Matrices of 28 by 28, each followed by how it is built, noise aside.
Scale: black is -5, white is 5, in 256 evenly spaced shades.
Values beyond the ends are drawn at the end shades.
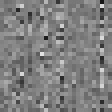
uneven columns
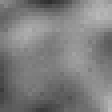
smooth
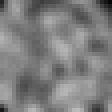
smooth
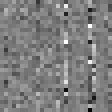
uneven columns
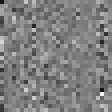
uneven columns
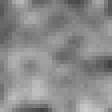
smooth
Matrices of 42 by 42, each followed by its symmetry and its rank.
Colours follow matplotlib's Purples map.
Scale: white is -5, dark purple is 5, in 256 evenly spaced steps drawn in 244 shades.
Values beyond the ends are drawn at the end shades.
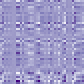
neither, rank two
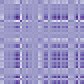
symmetric, rank one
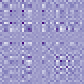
symmetric, rank three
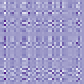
neither, rank two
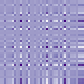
symmetric, rank one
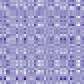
antisymmetric, rank two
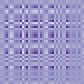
symmetric, rank one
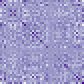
symmetric, rank five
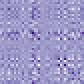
symmetric, rank three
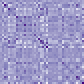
symmetric, rank five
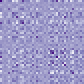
symmetric, rank three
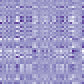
neither, rank two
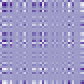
symmetric, rank one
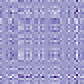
antisymmetric, rank two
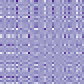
antisymmetric, rank two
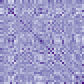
symmetric, rank five
